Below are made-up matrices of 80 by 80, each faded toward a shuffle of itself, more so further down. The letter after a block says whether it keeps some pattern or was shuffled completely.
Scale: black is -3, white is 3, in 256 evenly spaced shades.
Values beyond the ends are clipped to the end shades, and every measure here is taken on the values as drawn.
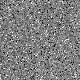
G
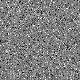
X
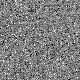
G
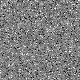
X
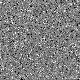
G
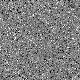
G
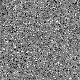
X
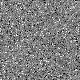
G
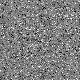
X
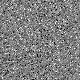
G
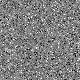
G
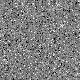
X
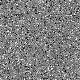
G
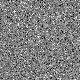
G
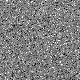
G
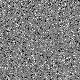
G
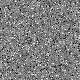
G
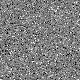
G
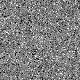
X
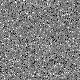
G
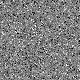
G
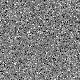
G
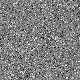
G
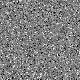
X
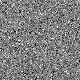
X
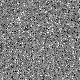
G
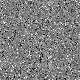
G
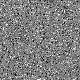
X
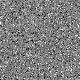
X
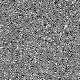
G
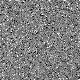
G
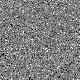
X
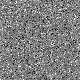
G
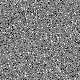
G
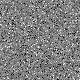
G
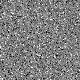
X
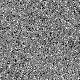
X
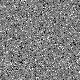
X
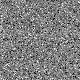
G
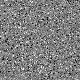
G
